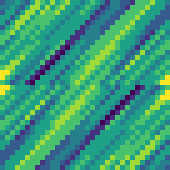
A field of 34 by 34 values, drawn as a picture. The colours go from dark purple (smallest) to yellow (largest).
There is no overall slope. Streaks slant up to the right. No row or column stands out. A half turn leaves it unchanged.
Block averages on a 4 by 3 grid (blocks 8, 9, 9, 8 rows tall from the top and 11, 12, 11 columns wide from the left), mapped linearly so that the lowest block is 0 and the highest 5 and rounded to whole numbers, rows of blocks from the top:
502
244
442
205
